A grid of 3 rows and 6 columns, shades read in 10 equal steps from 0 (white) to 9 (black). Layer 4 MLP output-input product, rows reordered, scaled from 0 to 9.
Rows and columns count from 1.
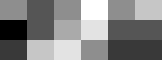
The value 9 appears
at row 2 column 1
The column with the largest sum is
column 1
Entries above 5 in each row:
1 4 3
